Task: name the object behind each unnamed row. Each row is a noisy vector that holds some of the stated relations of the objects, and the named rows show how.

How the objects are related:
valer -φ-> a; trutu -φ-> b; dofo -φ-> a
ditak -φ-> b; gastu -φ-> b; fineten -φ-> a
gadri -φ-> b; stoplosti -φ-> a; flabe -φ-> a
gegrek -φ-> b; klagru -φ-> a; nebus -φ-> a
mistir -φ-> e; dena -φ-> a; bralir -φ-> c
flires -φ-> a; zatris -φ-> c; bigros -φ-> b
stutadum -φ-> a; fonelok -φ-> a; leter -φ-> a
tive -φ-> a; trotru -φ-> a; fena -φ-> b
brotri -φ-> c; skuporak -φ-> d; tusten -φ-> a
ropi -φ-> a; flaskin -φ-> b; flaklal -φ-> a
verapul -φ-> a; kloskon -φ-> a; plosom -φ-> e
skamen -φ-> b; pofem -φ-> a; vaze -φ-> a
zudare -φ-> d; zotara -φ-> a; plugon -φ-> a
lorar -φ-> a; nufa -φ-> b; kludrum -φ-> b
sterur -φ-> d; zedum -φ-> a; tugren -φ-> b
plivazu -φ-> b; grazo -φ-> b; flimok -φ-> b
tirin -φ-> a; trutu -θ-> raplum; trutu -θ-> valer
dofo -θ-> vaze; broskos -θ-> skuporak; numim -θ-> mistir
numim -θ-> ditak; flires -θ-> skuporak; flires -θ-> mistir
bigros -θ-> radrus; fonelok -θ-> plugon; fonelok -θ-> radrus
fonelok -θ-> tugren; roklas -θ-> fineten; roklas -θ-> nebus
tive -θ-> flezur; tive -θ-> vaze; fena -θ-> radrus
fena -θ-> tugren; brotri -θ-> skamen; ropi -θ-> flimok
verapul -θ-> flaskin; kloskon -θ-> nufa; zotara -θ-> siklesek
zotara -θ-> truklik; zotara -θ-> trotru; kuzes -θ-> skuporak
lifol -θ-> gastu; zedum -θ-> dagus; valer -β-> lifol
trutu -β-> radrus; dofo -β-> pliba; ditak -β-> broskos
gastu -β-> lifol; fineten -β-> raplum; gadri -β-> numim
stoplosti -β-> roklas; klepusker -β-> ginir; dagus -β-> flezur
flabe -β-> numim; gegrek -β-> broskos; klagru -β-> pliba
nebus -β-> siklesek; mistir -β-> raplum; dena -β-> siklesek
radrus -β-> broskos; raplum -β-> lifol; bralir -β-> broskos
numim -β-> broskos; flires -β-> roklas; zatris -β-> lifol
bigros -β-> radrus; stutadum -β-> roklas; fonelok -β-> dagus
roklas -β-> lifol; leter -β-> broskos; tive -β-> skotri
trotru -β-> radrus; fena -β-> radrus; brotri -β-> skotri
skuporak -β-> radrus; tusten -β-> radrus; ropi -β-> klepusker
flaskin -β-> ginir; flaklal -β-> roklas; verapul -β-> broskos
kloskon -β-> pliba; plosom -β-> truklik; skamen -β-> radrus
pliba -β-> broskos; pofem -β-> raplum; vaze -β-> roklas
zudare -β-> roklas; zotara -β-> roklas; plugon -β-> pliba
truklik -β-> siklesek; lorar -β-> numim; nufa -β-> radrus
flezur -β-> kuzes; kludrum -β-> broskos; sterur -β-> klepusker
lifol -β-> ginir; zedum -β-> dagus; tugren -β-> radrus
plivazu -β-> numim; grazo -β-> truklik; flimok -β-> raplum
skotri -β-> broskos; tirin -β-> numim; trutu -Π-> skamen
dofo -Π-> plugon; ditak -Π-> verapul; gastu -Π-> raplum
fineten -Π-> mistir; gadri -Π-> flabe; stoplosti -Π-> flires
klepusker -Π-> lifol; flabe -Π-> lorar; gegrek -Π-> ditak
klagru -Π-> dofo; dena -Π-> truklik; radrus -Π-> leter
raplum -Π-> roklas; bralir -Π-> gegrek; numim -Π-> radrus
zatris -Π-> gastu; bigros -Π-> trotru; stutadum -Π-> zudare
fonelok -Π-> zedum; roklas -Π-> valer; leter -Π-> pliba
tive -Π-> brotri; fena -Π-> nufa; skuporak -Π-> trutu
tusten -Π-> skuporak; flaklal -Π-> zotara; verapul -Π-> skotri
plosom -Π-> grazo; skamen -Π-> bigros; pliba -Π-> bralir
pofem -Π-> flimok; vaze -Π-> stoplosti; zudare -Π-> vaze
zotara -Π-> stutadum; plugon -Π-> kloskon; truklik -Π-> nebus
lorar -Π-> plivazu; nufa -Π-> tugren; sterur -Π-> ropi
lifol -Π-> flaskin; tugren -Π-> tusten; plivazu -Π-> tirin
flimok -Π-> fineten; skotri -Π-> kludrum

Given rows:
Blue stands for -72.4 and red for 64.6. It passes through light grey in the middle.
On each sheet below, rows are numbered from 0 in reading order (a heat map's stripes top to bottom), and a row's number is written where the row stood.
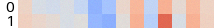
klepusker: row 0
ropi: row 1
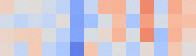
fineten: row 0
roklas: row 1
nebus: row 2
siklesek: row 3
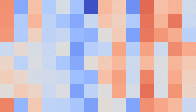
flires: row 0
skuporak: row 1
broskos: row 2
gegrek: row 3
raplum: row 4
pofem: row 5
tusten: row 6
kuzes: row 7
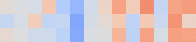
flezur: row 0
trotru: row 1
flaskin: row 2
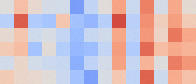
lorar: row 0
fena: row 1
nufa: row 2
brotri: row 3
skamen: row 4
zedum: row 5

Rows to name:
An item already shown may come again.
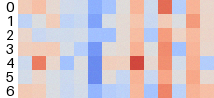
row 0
dena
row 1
trotru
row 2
lifol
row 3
nebus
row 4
plugon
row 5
pliba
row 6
grazo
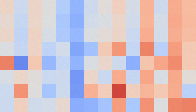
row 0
dagus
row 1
dagus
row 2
dagus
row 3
stoplosti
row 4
mistir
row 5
pliba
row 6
radrus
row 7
trutu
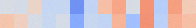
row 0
valer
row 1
grazo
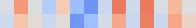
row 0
fonelok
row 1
kloskon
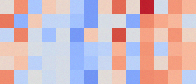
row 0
tive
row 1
kuzes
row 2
tugren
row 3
grazo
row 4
gadri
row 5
numim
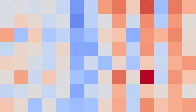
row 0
vaze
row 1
tirin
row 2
ditak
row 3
verapul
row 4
plosom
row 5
dofo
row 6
skotri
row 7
zatris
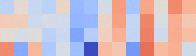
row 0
kludrum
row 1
sterur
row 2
zudare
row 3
flires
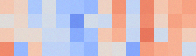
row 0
zatris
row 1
bralir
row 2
stutadum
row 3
kuzes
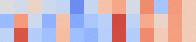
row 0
valer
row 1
bigros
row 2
fena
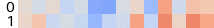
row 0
zotara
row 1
nufa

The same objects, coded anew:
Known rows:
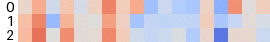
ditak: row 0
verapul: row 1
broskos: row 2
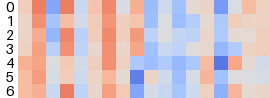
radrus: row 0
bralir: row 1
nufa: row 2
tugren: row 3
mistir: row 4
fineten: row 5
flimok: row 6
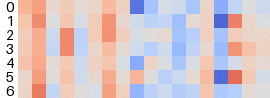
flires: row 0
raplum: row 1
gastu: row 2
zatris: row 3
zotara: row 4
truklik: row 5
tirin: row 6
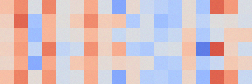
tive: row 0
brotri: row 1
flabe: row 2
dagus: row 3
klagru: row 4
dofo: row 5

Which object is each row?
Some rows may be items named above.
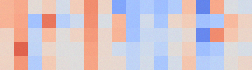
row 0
mistir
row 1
fonelok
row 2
pliba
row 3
trotru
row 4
plugon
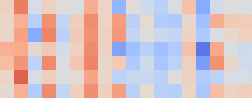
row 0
nebus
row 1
gadri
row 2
nufa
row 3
mistir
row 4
lifol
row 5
trotru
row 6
gadri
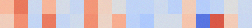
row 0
zedum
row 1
dagus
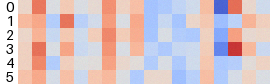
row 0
skotri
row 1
fonelok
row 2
ditak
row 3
flezur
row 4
plugon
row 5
stutadum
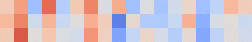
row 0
fena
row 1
ropi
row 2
skuporak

